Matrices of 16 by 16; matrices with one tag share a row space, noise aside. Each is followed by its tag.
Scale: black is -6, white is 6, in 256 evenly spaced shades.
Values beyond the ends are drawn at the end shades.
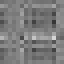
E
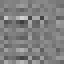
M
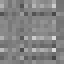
E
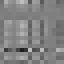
M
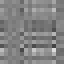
E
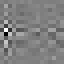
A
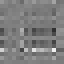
E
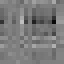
E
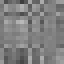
M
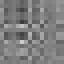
M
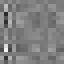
A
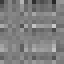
E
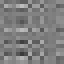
M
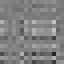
E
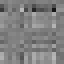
E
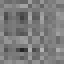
M
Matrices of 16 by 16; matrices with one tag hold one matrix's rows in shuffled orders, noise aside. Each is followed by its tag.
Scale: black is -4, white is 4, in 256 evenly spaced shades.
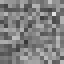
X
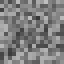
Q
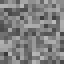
X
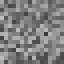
Q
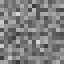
Q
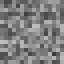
X
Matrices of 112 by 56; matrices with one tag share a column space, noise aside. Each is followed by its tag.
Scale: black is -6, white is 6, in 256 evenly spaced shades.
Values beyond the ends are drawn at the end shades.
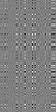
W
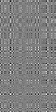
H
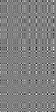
H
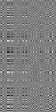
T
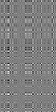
H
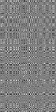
H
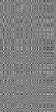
H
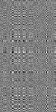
T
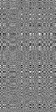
W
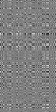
W
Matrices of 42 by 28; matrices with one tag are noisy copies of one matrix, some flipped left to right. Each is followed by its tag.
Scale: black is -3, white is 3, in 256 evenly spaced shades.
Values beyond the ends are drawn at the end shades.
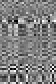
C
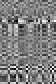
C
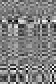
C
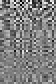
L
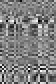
C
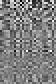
L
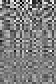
L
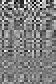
L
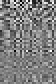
L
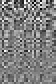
L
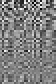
L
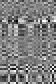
C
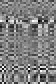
C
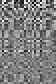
L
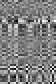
C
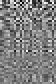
L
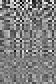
L
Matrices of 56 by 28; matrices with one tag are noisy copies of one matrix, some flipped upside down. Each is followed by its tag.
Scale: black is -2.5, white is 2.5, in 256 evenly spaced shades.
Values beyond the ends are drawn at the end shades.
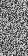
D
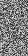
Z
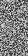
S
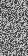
D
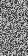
D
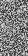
S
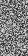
S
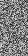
Z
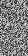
D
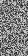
D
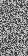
D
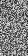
D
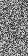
Z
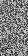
D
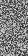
S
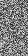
Z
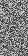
Z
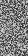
S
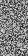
S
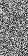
Z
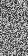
D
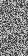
D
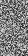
S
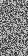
D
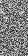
Z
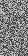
Z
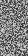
S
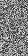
Z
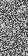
S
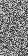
Z
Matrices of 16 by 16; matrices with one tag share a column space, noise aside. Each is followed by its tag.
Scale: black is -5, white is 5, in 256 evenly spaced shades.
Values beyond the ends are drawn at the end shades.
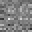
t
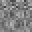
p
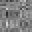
p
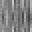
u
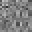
p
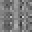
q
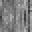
u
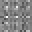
q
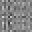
q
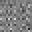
t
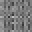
q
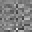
t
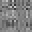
p
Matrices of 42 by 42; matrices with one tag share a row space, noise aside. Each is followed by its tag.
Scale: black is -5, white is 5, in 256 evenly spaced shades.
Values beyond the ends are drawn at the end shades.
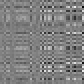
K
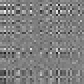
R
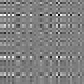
R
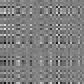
R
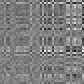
K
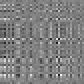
R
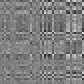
K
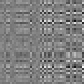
K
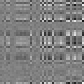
K
